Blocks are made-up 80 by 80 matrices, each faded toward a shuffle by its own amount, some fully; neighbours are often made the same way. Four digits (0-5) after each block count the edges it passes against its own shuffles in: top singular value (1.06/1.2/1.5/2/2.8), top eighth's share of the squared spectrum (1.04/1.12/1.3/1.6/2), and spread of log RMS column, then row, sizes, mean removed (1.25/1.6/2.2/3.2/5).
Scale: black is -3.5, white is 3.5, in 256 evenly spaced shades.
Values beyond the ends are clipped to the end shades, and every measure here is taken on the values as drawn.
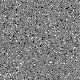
0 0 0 0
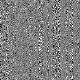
2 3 4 0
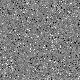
0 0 0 0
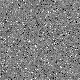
0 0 0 0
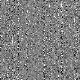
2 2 3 0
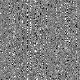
2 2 3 0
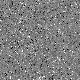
0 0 0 0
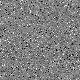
1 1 0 0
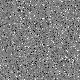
2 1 0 0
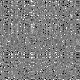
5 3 2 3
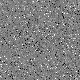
2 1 0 0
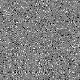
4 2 1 1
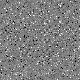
3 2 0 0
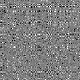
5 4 2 3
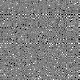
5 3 2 2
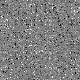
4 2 1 1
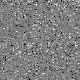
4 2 1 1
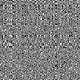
5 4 3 3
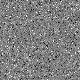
2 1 0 0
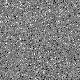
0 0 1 0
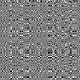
5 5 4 4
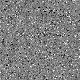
2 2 0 1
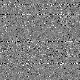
2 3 1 3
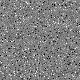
0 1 0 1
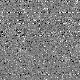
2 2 1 3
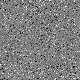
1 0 0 0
